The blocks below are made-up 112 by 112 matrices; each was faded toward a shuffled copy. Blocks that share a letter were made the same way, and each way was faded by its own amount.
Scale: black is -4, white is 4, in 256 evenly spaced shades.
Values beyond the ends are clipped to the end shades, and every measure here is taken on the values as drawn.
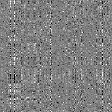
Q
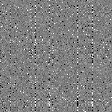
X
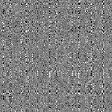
Q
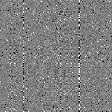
X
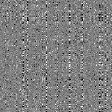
Q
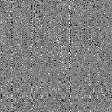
X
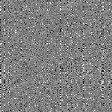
X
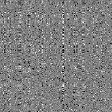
X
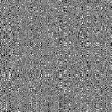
Q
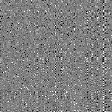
X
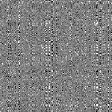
Q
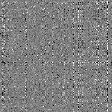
Q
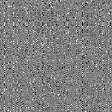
X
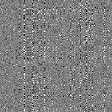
Q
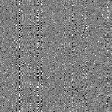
Q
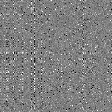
X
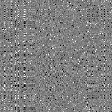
X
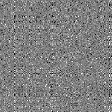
X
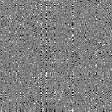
X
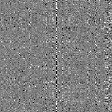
Q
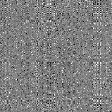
X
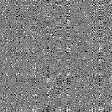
X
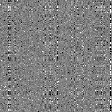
Q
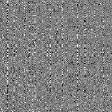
Q
